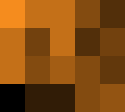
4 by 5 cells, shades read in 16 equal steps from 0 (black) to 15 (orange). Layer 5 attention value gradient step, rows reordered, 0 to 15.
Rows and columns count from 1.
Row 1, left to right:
15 12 12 8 5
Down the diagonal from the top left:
15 7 10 8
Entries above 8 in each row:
3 2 2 1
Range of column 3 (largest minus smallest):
9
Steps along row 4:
up same up up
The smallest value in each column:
0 3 3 5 5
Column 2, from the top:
12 7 8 3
